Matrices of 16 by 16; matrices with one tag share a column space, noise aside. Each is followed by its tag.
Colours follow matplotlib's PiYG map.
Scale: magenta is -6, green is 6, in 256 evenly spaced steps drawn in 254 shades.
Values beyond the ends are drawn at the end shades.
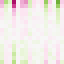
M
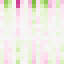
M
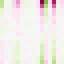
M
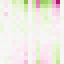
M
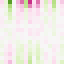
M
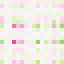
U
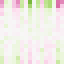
M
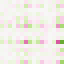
U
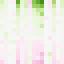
M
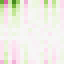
M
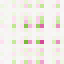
U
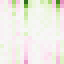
M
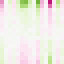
M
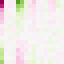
M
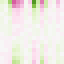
M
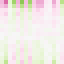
M
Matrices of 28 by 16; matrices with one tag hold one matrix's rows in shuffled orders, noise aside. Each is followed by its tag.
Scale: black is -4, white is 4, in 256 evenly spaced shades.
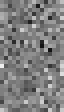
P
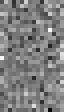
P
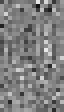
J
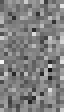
P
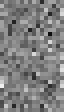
P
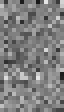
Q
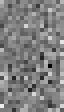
P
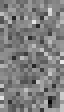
P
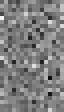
P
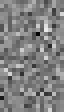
J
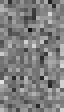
P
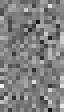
P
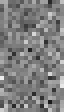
P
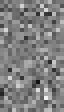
J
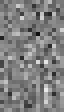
J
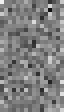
P
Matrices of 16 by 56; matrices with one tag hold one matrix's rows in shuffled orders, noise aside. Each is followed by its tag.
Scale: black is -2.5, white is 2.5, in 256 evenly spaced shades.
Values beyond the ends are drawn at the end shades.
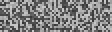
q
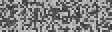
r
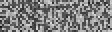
q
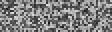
r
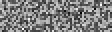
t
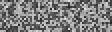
r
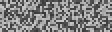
t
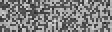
q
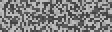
t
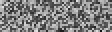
t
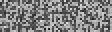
q
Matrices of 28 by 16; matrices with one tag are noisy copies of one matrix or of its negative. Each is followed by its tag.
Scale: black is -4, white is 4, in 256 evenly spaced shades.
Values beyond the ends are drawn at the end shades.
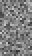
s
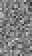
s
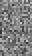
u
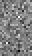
s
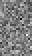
s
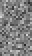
s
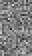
u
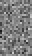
u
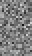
s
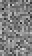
u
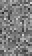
u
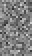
s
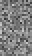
u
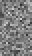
s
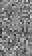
u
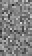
u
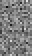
u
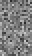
u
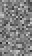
s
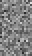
u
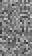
u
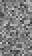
s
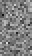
s
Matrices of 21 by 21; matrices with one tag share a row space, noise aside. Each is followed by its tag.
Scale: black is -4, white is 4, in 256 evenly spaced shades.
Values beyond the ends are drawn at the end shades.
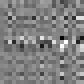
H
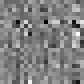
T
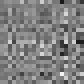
H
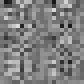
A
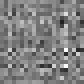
H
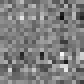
H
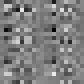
A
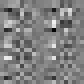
A
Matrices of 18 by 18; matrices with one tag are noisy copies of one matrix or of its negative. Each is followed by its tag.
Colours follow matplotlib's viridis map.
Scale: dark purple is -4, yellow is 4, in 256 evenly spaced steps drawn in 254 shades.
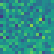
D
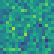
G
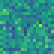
G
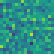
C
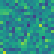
G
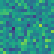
G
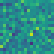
C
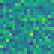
C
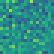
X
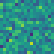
C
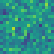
G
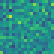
X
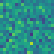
C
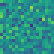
D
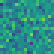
C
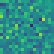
D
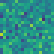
D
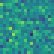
C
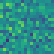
C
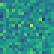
D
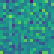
X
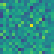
D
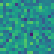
C
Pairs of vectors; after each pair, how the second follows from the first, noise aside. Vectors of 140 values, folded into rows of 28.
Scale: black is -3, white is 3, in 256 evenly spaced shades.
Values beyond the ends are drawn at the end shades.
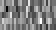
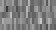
shrunk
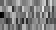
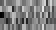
copied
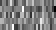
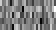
negated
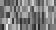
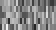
sign-scrambled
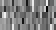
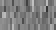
shrunk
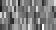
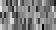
negated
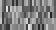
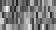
sign-scrambled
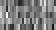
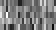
copied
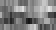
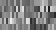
sign-scrambled
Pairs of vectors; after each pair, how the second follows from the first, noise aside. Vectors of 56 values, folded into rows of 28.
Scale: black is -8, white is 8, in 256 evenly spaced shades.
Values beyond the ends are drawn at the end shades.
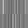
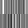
scaled up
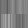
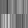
scaled up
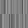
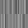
reversed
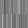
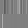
partly zeroed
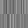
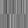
copied
